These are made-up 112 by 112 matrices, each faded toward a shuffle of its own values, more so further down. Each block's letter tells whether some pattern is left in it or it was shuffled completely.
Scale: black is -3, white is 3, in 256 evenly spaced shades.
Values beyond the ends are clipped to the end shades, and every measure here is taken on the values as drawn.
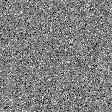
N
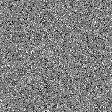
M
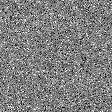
N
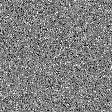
N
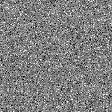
M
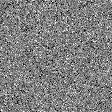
N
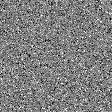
N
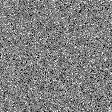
N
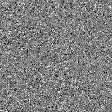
M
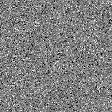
M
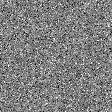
N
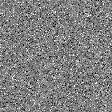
M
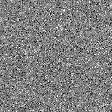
M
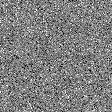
N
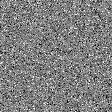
N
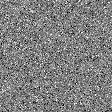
N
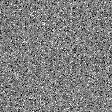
M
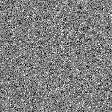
M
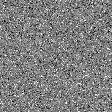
N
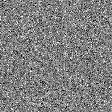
M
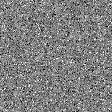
M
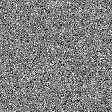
M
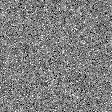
N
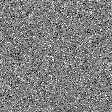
N
